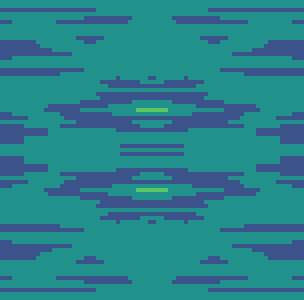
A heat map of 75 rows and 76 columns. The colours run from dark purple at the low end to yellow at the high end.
Values change most from cell to cell in the centre. There is no overall slope. It mirrors both left to right and top to bottom. Streaks run across, left to right.
